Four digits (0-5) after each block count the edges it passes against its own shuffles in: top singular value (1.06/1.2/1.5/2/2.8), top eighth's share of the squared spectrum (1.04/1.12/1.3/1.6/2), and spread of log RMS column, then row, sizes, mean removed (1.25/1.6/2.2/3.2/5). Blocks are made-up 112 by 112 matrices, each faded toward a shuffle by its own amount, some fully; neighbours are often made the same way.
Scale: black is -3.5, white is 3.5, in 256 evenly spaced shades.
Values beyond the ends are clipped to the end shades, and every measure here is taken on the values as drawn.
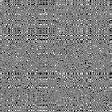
5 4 3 4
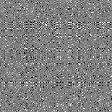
5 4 2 3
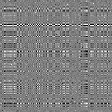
5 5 4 4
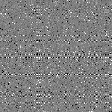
5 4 2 3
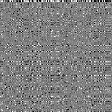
5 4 3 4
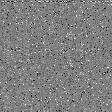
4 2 0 1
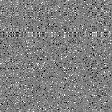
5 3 2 2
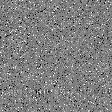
3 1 0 0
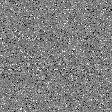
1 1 0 2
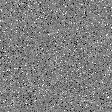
0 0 0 0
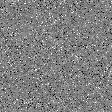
0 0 0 1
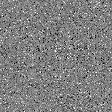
3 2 0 0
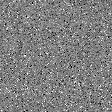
1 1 0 0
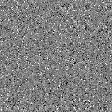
4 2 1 1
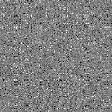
4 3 2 2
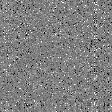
3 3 2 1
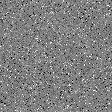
0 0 0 0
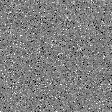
2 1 0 0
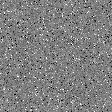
1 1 0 0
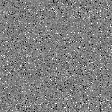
3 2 1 1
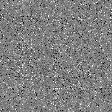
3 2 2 1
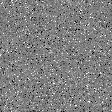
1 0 0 0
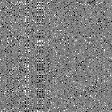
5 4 3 2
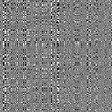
5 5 4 3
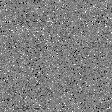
3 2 0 1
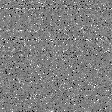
3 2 0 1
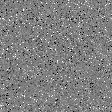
2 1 0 0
